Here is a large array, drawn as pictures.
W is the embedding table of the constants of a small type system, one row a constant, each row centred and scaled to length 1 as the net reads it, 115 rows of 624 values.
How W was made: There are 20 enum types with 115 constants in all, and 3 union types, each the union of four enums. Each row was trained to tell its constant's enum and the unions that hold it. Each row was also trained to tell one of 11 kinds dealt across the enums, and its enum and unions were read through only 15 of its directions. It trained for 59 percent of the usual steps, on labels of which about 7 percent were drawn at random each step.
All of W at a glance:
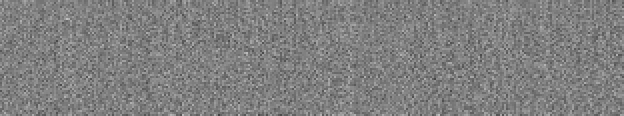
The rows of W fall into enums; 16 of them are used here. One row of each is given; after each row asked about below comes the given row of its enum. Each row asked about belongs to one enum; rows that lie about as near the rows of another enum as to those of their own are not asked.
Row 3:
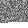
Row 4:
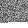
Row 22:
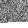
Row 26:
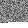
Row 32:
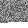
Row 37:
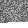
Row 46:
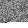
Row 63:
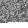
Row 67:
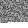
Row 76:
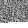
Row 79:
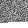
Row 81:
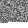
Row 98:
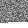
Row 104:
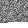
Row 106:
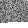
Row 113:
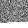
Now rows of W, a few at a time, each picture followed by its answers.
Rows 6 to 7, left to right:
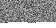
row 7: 32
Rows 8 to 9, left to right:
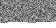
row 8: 26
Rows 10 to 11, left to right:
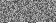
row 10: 3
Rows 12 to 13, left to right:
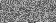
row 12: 113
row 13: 37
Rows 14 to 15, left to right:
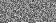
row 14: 106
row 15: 26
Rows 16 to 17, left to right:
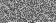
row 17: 67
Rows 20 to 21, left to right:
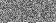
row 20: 46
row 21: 26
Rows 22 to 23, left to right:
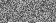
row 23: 67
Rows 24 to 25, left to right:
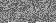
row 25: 22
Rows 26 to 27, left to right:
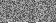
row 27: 3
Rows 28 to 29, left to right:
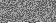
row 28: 22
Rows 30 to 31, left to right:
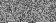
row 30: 104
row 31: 37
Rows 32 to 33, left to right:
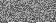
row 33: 76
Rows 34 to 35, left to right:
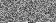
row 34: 22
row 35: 63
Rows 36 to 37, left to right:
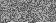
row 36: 46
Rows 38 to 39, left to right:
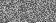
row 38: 37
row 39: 32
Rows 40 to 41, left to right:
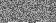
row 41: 37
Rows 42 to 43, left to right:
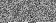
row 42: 79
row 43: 79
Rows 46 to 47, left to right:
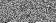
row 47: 63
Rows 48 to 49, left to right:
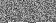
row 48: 98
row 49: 98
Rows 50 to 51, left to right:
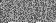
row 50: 79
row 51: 76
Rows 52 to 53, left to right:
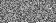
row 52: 79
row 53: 104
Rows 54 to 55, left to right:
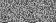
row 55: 37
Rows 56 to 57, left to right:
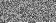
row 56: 63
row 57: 26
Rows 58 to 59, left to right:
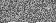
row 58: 79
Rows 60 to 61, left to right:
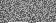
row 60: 26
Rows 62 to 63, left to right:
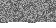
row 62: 98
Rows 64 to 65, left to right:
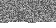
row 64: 98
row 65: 67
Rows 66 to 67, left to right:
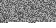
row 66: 98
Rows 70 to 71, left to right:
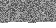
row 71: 79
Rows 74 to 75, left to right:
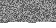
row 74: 104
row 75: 3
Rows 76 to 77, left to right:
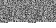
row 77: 76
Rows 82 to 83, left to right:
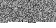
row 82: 113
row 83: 81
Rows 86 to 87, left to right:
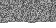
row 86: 104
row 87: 46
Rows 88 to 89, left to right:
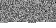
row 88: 113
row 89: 106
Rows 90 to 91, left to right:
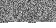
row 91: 26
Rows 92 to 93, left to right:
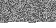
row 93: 22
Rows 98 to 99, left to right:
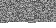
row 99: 22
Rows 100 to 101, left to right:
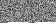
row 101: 67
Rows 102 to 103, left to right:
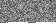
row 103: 37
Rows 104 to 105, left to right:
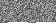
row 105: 76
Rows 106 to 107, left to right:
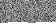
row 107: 22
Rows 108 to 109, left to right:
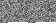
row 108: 3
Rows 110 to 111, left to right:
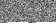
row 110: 67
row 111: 81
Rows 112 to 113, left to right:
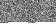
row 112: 104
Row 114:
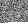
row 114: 104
